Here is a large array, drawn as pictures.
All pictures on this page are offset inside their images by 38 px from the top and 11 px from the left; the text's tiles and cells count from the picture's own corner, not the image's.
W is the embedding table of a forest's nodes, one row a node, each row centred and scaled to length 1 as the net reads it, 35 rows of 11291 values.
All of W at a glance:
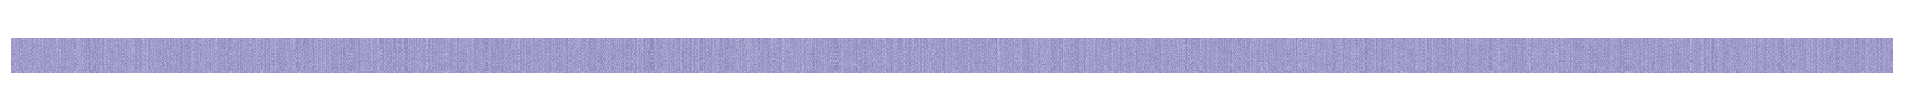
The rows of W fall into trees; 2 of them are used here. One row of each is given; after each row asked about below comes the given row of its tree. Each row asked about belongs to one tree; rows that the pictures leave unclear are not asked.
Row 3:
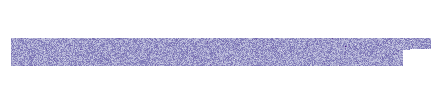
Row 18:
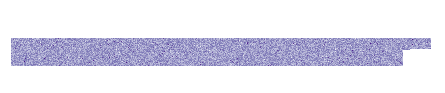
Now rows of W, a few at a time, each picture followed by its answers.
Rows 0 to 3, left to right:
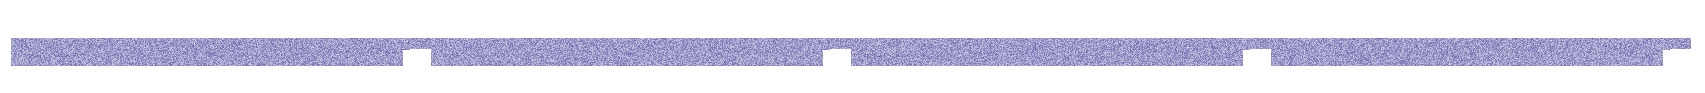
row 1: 3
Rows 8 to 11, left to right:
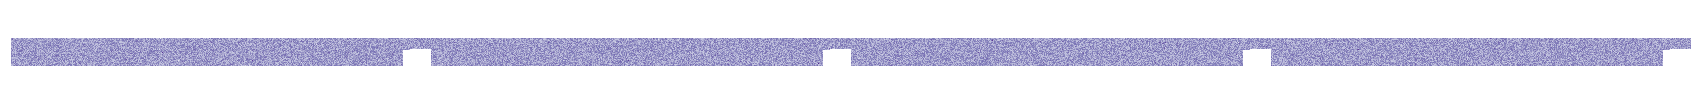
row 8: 3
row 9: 3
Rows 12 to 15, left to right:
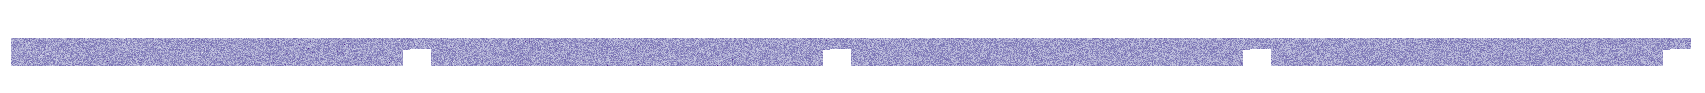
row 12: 18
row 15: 18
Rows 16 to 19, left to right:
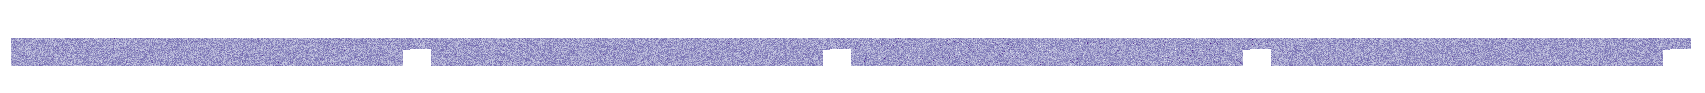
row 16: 18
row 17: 3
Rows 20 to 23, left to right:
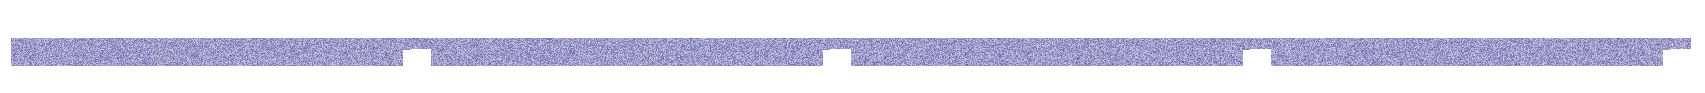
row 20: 3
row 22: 18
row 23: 18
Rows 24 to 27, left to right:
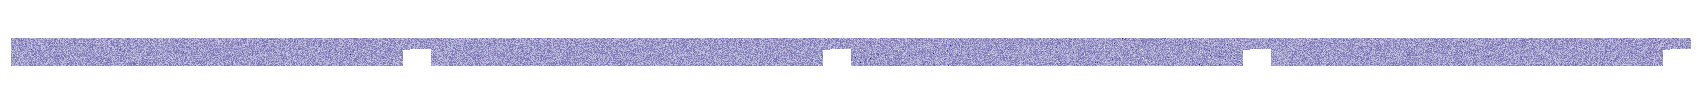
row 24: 3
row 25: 3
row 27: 3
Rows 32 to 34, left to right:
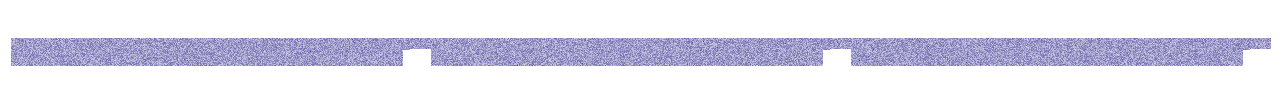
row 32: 3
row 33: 18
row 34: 18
